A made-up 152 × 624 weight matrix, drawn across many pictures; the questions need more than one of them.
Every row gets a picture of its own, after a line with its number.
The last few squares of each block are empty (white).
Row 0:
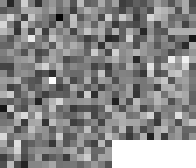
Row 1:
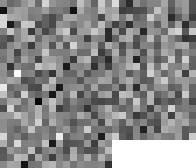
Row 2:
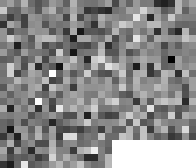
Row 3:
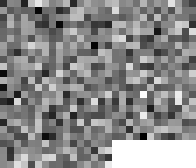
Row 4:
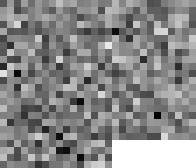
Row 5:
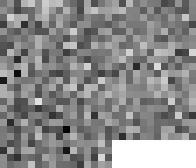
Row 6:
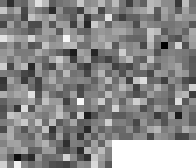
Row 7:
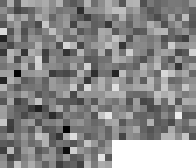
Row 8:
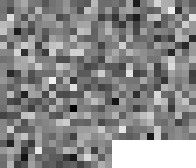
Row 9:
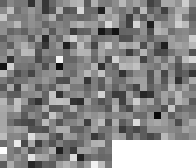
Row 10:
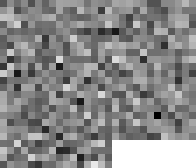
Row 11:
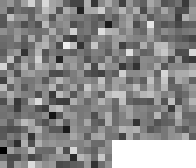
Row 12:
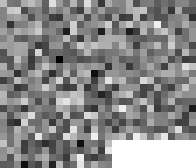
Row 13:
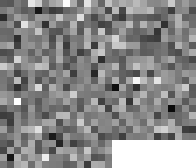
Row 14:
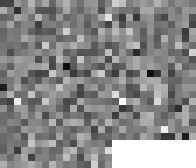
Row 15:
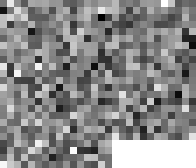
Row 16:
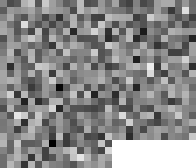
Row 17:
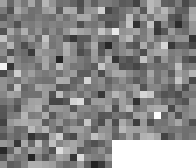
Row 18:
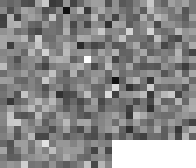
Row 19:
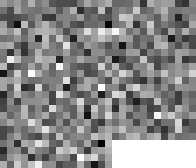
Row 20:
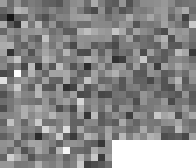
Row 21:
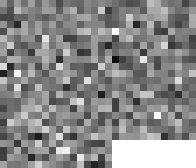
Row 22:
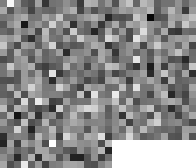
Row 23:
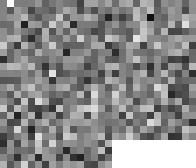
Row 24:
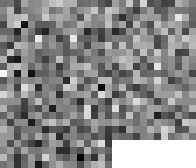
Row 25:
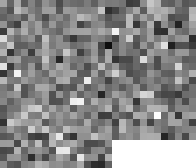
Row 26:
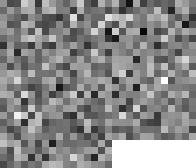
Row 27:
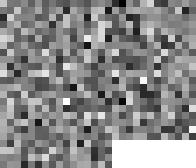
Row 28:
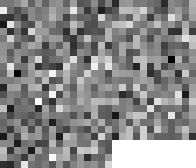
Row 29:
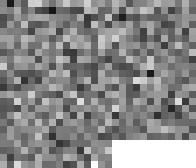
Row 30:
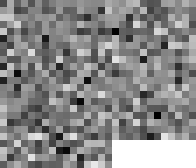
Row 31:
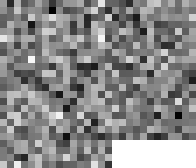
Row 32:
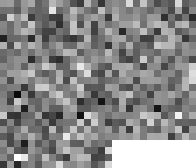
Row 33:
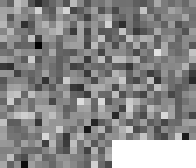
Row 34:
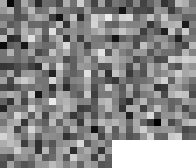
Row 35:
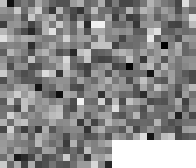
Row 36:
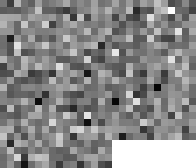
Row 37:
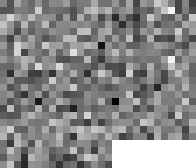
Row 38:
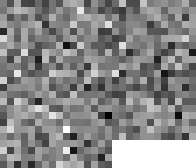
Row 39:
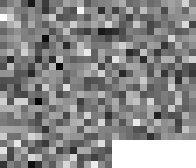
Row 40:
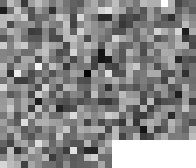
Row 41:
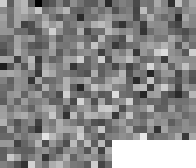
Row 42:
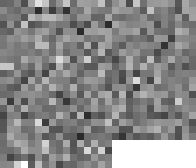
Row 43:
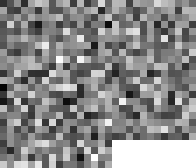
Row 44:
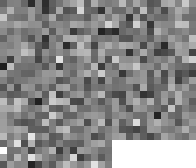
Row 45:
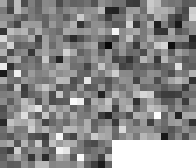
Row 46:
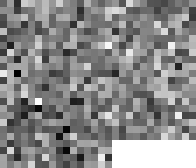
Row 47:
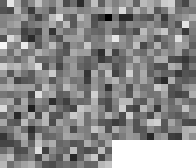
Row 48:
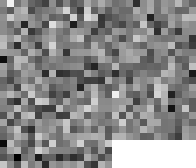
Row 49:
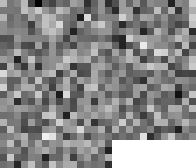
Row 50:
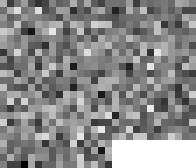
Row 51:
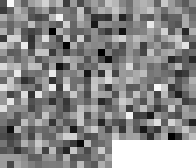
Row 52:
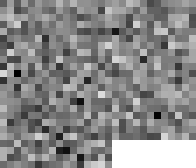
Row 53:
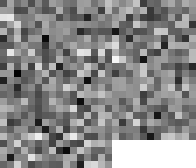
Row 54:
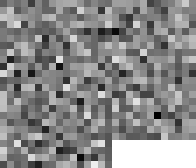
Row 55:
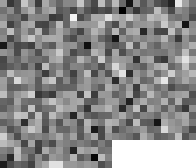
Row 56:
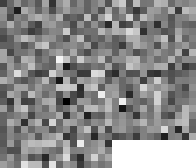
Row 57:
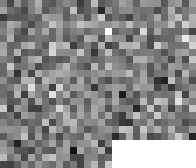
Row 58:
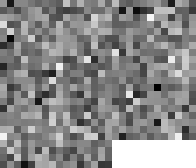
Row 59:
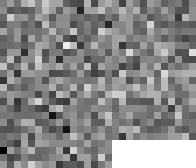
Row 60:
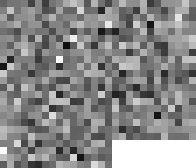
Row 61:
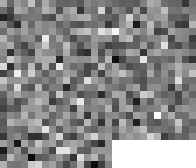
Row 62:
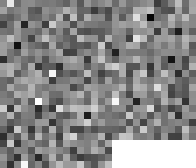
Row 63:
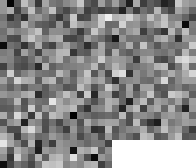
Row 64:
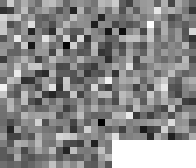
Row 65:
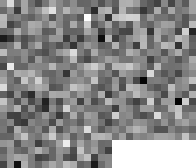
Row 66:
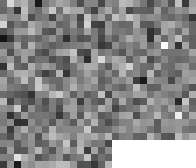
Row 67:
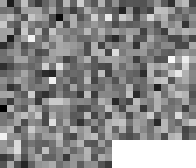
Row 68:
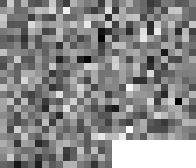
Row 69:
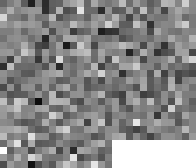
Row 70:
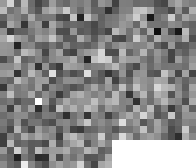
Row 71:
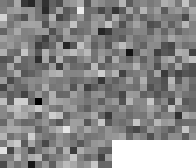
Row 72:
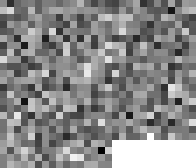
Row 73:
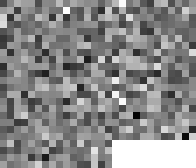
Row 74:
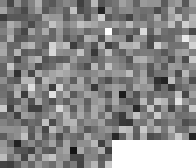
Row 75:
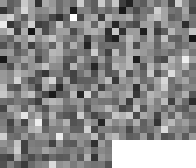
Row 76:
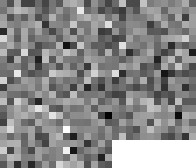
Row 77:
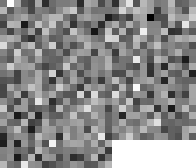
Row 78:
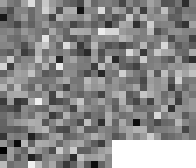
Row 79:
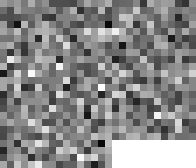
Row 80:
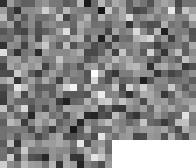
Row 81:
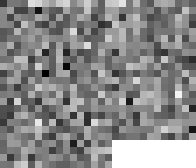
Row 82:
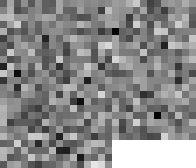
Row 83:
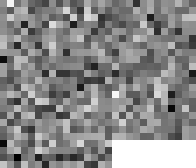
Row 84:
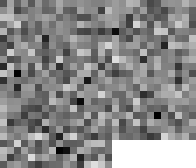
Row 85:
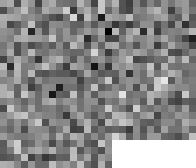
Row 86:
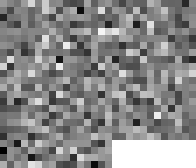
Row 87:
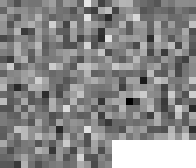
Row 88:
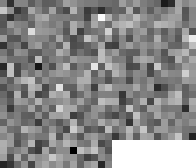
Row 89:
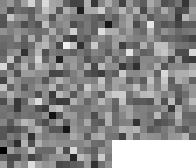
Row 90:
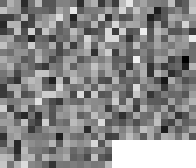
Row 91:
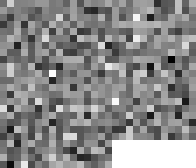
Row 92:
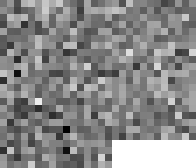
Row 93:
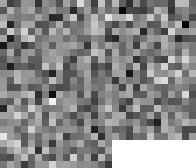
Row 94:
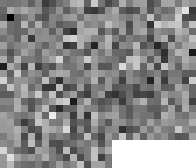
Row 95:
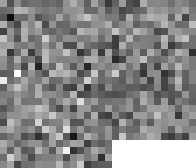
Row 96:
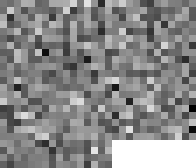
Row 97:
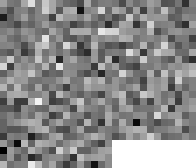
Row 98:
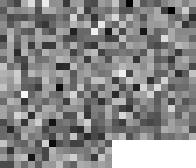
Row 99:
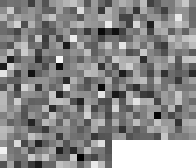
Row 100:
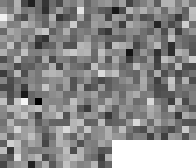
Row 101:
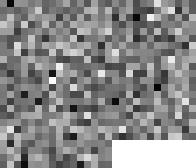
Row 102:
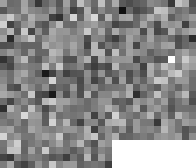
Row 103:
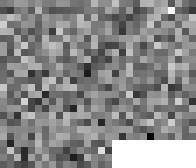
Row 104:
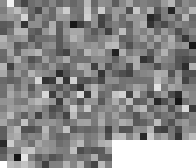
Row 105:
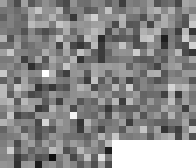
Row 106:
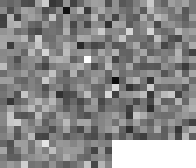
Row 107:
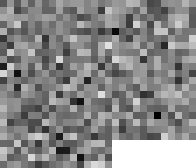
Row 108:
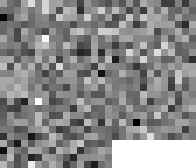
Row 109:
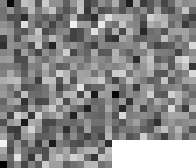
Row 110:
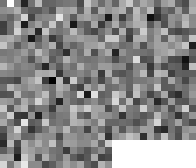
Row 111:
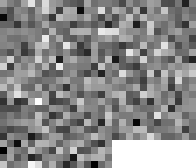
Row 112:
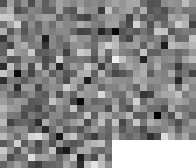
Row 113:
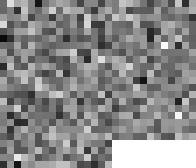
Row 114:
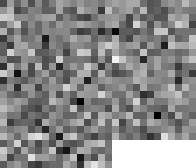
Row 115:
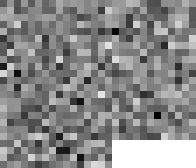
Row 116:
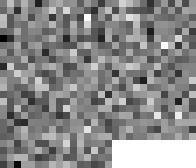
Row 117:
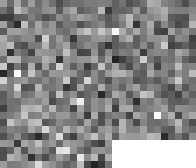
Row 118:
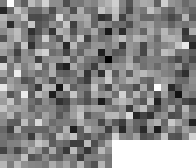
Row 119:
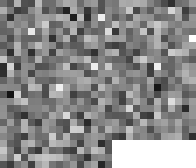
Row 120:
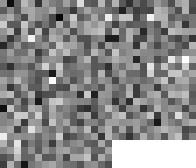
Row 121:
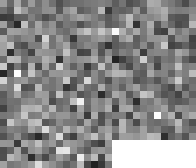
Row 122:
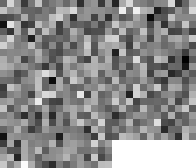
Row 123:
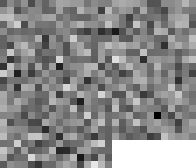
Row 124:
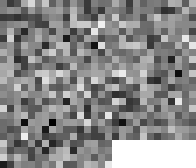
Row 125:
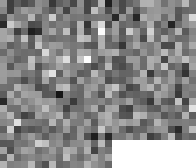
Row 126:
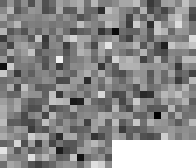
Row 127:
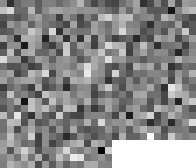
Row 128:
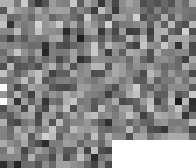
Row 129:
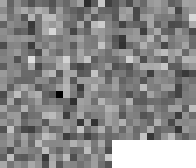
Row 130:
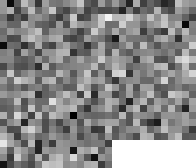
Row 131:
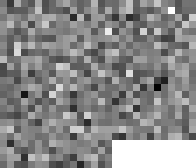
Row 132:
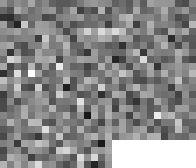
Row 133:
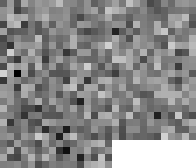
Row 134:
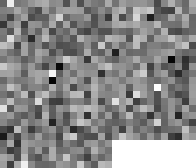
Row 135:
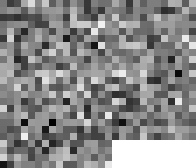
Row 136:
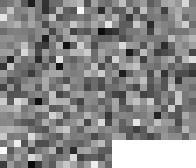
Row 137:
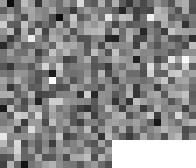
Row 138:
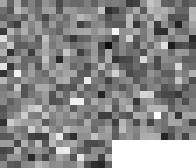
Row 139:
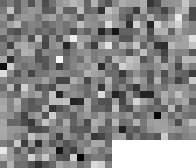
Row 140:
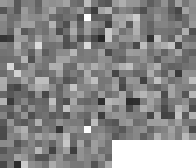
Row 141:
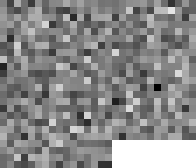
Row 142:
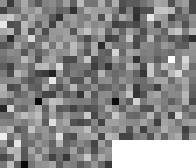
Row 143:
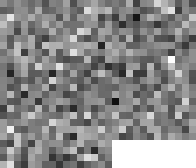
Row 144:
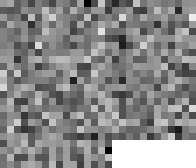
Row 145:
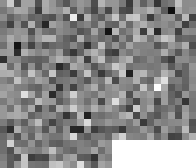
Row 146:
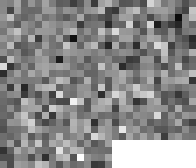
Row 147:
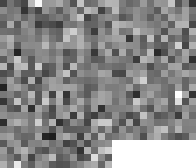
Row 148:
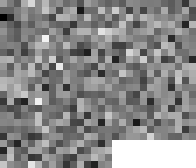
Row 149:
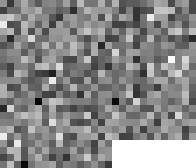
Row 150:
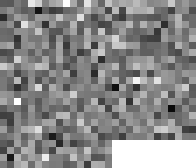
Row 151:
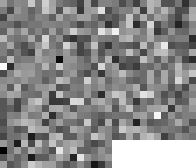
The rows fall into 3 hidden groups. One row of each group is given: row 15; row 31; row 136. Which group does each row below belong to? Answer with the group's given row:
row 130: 15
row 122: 15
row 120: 15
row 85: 15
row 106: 31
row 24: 136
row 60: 136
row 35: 31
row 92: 136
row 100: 136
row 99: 136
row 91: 15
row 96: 31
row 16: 15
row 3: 31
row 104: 15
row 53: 136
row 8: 15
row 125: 31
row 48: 15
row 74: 15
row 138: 136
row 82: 136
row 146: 136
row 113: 31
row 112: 136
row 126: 136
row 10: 136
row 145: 15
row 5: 136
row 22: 15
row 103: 15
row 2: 15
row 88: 15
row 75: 15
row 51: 15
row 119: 15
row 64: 15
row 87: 31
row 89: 136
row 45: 136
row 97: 136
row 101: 15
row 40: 15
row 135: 15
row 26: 15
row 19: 136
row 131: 15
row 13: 31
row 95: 136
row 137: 15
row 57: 15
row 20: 136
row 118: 15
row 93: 15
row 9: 136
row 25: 136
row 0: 15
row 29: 31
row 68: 31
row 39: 136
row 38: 136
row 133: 136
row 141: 15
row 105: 31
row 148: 136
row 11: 136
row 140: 31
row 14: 31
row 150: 31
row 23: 15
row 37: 15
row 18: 31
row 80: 31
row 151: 136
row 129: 31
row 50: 31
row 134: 15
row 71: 136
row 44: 136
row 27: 31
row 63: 15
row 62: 15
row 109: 15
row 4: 136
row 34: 15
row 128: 31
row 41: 31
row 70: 15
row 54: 136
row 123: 136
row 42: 31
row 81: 31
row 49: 31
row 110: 15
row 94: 136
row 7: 136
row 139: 136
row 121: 136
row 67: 15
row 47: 15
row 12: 31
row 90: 15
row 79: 136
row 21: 136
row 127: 15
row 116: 31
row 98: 15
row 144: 31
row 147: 31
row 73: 31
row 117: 136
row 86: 136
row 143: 15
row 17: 136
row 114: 136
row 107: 136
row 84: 136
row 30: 136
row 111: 136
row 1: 15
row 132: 136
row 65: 31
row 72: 15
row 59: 136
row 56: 31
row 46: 136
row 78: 136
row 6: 31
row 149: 15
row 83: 15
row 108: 136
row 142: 15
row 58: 15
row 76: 136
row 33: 31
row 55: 15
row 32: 31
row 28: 15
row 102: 15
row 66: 31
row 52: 136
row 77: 15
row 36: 15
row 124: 15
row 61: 136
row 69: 136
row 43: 31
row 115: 136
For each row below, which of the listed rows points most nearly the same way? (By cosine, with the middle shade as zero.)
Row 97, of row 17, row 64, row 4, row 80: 17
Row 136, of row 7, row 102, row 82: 82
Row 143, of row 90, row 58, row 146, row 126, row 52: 58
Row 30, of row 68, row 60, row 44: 44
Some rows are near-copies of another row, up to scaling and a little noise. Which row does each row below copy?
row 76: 38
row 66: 113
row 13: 150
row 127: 72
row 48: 83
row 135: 124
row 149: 142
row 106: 18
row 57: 74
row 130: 63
